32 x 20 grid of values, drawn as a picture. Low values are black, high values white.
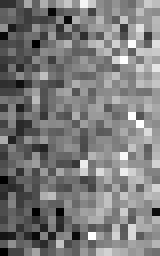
Odd rows or columns: none. Histogram: bell-shaped. Stripes: none. Slope: up to the right.
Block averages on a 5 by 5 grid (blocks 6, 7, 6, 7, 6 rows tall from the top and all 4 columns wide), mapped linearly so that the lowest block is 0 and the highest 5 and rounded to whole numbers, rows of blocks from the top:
0 1 3 4 5
0 2 3 4 5
1 2 3 3 5
0 2 2 5 5
0 0 2 4 4
